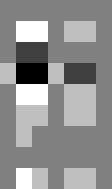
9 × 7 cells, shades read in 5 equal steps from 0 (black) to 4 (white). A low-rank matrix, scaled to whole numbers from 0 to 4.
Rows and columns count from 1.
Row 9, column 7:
2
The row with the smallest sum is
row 4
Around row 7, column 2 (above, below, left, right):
3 2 2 2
